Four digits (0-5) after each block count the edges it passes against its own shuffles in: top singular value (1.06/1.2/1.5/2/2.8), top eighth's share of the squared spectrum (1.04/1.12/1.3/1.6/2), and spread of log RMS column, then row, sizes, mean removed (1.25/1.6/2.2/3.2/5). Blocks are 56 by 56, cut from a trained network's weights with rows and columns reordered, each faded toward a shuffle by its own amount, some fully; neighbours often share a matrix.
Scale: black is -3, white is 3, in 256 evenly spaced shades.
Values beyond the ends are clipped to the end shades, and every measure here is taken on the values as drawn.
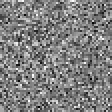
2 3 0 0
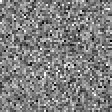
0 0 0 0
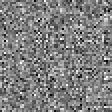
3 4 2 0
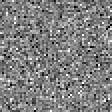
0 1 0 0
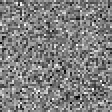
2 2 0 0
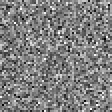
0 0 0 0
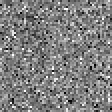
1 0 0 0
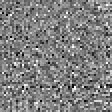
2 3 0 2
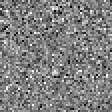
2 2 0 1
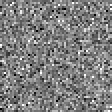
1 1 0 0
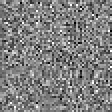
3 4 2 1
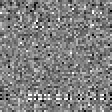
3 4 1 2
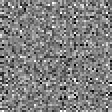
3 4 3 2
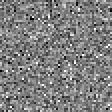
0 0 0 0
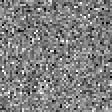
0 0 0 0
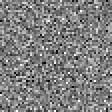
2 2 0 0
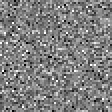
0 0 0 1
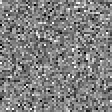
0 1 0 0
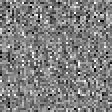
3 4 2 2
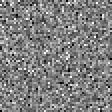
1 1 0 0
